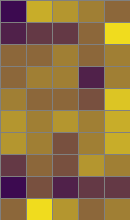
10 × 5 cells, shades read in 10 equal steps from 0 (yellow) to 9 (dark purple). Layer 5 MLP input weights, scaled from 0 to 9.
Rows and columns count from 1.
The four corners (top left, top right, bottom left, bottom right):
9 5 5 4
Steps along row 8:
down up down up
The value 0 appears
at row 2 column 5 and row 10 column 2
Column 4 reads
4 5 5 8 6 4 4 3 7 5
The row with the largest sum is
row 9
